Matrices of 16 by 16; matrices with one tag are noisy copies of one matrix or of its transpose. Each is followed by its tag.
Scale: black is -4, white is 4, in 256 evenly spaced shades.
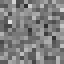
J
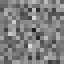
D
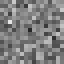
J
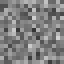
D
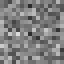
D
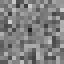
J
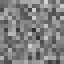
D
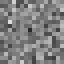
J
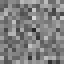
D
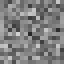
D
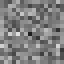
D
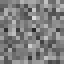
D
